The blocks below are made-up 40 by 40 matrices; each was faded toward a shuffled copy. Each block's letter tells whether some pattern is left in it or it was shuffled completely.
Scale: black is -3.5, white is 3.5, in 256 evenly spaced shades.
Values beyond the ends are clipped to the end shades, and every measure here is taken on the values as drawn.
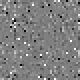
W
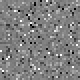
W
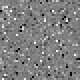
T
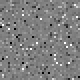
T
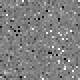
T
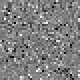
W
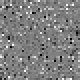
W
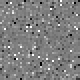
T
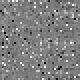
W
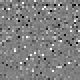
W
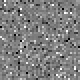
W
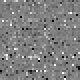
W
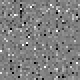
W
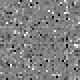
W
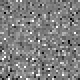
W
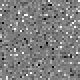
T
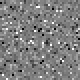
W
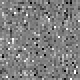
W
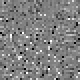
W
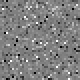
T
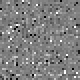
W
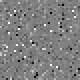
T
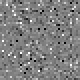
W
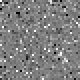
T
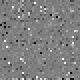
W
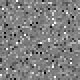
T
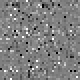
W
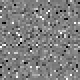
W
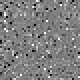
W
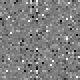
W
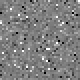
T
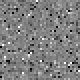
W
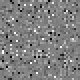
W
